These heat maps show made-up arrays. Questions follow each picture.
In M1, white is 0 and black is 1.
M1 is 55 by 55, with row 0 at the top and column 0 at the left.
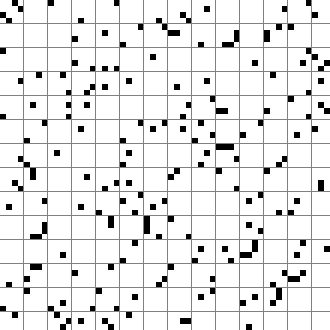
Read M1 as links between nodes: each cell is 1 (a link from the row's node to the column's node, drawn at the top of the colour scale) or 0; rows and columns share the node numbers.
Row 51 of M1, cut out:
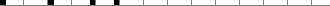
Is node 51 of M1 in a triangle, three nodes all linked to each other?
yes
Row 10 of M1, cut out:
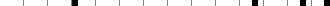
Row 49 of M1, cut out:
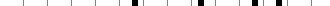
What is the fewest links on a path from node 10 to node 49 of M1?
2
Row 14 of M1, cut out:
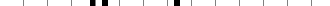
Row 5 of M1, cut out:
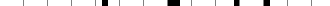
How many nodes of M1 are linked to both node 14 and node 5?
2
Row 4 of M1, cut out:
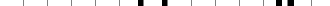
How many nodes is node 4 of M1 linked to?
4
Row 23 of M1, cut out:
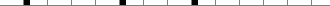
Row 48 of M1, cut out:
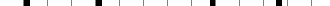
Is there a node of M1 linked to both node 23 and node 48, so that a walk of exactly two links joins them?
yes
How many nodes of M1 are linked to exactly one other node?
0
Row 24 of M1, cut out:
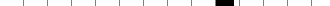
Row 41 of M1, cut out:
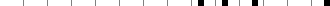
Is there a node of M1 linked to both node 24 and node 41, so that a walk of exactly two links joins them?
yes
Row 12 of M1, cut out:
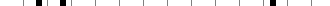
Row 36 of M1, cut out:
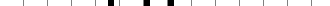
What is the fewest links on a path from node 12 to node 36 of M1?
4
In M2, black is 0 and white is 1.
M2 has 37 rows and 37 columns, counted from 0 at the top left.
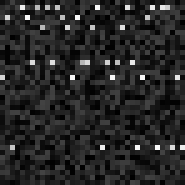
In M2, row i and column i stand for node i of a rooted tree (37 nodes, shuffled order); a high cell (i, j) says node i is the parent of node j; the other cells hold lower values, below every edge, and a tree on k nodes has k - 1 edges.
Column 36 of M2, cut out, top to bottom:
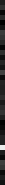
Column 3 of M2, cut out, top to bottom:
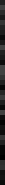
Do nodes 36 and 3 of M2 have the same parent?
no
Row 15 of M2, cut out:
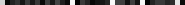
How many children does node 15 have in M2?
5
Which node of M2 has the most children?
1
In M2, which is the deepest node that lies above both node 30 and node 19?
1
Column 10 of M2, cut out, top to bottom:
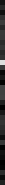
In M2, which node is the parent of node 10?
12
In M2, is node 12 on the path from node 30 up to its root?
no
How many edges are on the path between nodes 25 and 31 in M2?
4
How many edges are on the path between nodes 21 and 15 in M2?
3
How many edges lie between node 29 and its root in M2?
1
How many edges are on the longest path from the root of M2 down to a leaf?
2
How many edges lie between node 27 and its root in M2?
2
